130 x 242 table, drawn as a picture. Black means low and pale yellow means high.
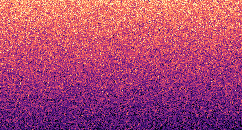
Slope: up to the top. Odd rows or columns: none. Histogram: bell-shaped. Average level on the scale: 50%. Stripes: none.
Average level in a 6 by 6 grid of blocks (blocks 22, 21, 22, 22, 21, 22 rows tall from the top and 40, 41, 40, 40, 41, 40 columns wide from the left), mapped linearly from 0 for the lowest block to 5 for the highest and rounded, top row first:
5 5 5 5 5 5
4 4 4 4 4 4
3 3 3 3 3 3
2 2 2 2 2 2
1 1 1 1 1 1
0 0 0 0 0 0
